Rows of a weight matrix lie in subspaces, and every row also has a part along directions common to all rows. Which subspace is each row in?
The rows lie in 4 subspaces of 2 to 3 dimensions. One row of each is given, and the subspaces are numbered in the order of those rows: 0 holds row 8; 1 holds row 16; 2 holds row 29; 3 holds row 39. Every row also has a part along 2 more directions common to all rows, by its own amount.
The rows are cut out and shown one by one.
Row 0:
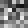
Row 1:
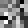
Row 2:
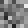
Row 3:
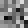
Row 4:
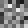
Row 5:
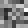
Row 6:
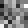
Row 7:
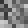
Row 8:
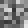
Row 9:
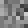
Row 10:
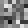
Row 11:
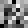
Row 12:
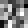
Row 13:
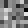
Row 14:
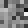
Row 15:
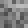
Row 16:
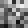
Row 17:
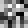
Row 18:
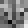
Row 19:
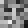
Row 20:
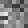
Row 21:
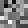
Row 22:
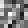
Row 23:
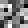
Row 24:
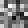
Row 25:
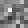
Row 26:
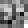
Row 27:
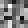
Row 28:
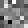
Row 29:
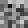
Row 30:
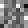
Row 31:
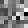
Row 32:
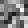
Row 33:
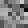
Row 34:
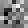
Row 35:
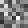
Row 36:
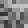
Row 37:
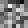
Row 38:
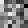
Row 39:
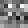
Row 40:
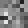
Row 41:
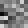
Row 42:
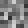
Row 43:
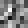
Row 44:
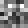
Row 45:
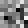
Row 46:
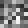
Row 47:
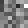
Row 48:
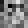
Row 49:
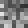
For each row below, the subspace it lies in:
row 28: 2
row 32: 0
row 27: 2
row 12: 2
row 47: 0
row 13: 3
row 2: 0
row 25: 2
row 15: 1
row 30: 0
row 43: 2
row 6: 0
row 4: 2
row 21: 2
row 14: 3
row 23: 2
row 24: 3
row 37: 2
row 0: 1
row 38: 0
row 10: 2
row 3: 2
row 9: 3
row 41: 1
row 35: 3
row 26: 0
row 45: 2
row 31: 3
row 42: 0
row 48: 3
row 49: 1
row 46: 3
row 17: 0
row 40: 1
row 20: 1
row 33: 3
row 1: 1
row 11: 1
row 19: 0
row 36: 1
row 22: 0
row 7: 3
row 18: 0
